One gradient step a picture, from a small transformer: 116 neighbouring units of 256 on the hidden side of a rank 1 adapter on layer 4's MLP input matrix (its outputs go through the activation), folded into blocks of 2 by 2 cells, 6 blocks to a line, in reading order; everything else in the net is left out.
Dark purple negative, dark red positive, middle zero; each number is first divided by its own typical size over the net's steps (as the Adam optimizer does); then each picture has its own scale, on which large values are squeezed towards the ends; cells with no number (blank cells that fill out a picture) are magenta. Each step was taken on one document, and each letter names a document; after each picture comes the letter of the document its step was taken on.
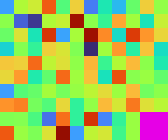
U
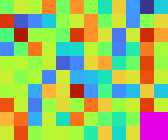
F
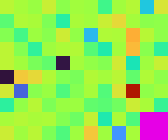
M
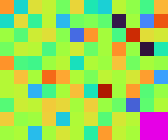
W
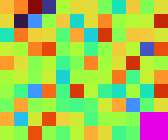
W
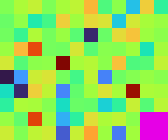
M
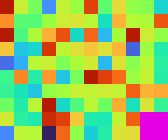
U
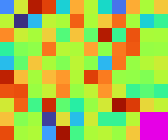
U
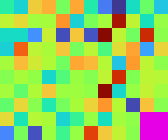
W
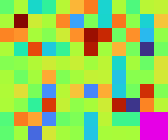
W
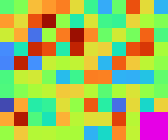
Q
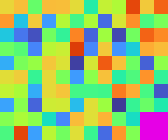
F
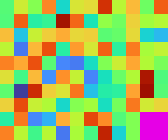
Q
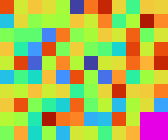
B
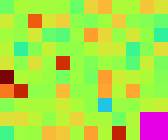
M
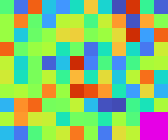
F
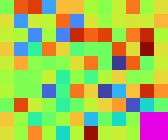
W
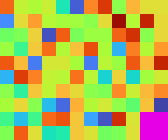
B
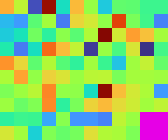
W
